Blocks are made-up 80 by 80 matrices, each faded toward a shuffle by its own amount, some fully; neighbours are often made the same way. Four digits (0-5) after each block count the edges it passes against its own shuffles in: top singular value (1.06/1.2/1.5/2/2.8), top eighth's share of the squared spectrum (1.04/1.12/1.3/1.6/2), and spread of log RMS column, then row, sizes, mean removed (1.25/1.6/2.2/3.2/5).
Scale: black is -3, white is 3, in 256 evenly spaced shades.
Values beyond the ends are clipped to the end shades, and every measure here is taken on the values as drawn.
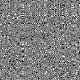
4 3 2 2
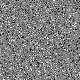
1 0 0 0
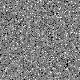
3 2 1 0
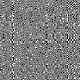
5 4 3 2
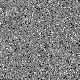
2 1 0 0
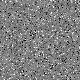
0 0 0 0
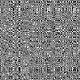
5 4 3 3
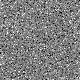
0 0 0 0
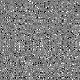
4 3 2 2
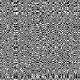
5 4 3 3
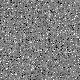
2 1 0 0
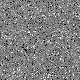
0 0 0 0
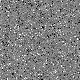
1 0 0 0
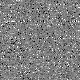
3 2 0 1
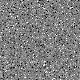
2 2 0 1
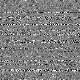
2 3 0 4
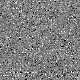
1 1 0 1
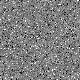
0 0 0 1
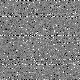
2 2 0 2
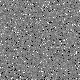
0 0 0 0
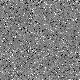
0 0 0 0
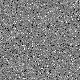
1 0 0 0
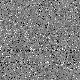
1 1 0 2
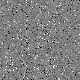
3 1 0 0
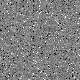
2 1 0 0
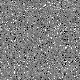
3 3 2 0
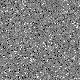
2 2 0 0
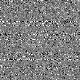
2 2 0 3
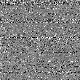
2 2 0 3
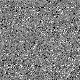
1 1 0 2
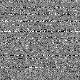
2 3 0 4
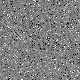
1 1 0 0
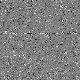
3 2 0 1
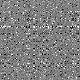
4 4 2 3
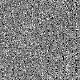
1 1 2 0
